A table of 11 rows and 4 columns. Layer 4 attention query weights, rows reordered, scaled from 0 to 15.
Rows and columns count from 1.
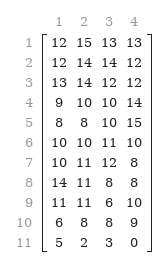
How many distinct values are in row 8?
3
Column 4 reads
13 12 12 14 15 10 8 8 10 9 0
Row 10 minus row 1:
-6 -7 -5 -4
